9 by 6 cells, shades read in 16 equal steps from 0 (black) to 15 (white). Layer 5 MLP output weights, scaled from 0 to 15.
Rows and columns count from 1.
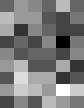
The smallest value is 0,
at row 4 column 5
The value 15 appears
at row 8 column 5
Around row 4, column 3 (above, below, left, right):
8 6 6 8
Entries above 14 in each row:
0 0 0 0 0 0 0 1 0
